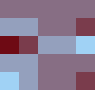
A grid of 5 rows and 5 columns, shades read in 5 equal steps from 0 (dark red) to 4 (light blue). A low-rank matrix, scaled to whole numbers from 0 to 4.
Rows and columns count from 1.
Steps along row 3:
up up same up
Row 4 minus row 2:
0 0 0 0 1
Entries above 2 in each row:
0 2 3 2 2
